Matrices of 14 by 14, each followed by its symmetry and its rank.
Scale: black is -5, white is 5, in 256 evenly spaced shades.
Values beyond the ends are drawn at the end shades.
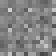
symmetric, rank three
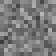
neither, full rank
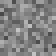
neither, full rank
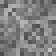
symmetric, full rank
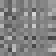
neither, rank two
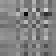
neither, rank two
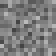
neither, full rank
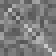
symmetric, full rank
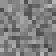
neither, full rank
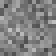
neither, full rank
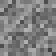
symmetric, full rank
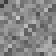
symmetric, full rank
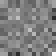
symmetric, rank three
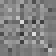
symmetric, rank three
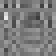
neither, rank two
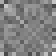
symmetric, rank three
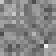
symmetric, rank three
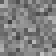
neither, full rank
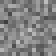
neither, full rank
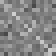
symmetric, full rank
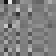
neither, rank two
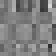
neither, rank two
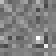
symmetric, rank three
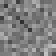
symmetric, full rank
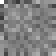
symmetric, rank three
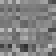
neither, rank two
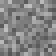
symmetric, full rank
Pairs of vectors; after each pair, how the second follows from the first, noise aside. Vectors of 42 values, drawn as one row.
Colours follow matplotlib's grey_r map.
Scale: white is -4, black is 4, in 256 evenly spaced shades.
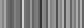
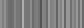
shrunk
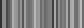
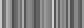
negated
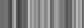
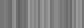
shrunk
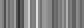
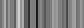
negated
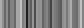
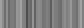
shrunk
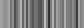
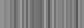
shrunk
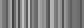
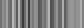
negated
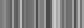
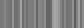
shrunk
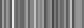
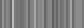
shrunk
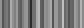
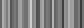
negated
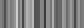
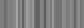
shrunk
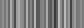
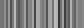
negated
